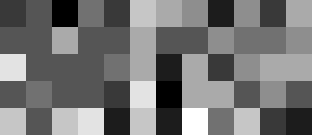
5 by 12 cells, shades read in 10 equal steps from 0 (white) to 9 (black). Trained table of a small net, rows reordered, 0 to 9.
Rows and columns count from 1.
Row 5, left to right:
2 6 2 1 8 2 8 0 5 2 7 8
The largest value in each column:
7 6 9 6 8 3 9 6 8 6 7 8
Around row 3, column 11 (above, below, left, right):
5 4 4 3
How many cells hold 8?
5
